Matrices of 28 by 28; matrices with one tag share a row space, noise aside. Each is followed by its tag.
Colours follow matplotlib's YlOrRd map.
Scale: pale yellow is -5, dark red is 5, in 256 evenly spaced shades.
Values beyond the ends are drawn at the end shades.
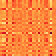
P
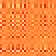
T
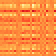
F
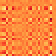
P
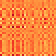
T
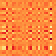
P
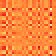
P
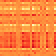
F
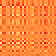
T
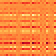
F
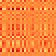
T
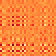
T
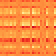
F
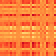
F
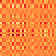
T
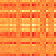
F
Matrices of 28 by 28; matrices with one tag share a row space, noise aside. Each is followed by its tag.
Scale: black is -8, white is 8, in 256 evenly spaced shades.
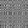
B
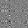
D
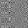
D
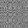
B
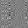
D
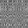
B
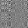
D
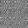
B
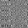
D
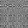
B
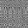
B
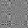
D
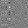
D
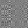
D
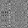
D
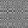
B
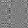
D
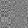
D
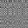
B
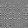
B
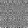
B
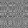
B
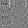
D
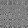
B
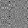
D
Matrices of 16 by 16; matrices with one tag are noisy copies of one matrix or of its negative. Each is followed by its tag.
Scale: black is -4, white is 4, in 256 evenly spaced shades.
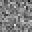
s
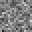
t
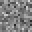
s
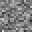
t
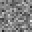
t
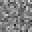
s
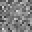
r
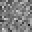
r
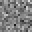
s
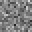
s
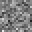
t
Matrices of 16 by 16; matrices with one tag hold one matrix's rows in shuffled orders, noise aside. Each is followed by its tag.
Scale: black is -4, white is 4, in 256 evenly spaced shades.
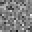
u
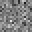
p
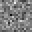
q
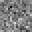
q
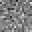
u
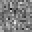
q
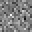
p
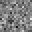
u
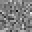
u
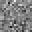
q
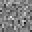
p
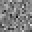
u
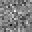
q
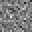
p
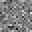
u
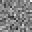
u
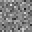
p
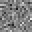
u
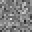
p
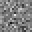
q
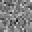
u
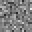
u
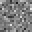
u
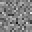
u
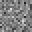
p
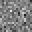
p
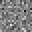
p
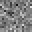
u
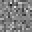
q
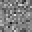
q
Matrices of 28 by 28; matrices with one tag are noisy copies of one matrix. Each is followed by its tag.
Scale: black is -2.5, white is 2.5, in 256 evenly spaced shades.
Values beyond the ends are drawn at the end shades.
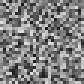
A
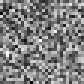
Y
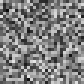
Y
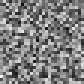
A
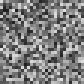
Y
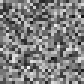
Y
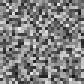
A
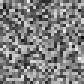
Y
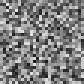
A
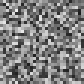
A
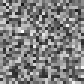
A
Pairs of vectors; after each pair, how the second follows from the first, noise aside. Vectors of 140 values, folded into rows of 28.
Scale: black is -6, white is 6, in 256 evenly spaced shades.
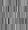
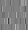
partly zeroed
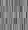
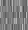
negated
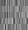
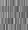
negated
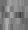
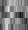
scaled up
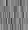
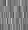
negated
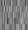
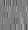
partly zeroed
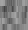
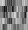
scaled up
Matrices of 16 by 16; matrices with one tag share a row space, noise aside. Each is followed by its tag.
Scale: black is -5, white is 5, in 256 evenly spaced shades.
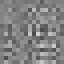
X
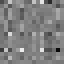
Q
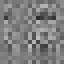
X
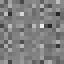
Q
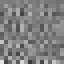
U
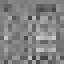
X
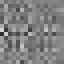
U
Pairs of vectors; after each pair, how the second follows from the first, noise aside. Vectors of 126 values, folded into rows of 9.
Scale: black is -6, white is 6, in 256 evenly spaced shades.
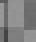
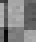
scaled up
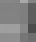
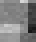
scaled up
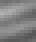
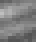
copied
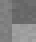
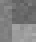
copied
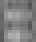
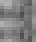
wrapped around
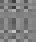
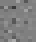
partly zeroed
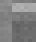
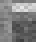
scaled up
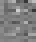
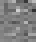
copied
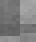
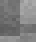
copied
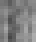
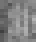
wrapped around
